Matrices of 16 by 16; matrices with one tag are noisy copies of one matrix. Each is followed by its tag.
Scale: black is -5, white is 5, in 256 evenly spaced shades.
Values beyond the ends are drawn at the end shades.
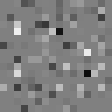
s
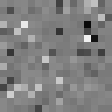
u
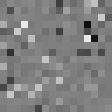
u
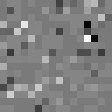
u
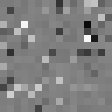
u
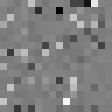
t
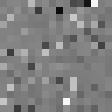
t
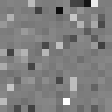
t
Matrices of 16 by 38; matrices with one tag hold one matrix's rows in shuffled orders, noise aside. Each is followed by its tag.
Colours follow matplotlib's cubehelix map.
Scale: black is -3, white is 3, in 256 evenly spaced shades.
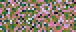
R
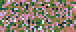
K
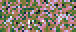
R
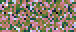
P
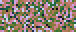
K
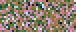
K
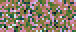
P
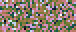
P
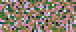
K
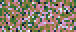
R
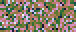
K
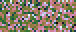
R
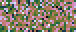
K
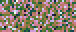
P
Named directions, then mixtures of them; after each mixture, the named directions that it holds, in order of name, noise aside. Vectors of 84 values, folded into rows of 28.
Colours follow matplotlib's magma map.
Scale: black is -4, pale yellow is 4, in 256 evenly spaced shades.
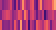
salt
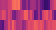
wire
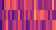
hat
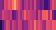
hat, wire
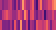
salt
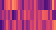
hat, wire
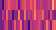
hat, salt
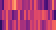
hat, wire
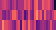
salt, wire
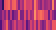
hat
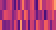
salt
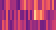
hat, wire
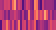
hat, salt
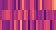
salt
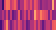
hat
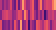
salt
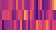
salt, wire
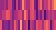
salt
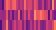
hat
